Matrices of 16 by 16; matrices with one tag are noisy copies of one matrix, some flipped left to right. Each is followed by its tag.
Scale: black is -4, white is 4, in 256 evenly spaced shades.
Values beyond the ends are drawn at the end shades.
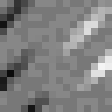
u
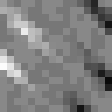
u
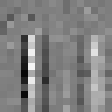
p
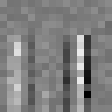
p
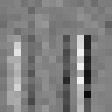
p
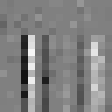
p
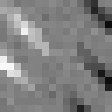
u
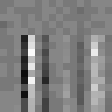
p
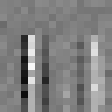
p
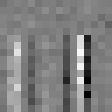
p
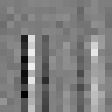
p
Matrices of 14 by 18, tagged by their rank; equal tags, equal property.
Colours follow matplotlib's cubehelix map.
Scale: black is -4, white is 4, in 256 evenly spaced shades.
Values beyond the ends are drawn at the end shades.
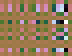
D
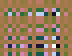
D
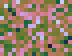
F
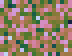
F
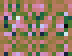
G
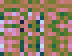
G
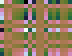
D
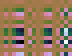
D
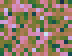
F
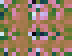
G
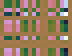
D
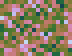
F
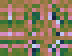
G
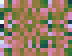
G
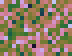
F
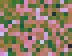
F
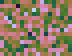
F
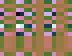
D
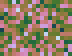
F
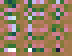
G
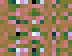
G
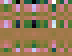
D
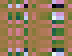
D
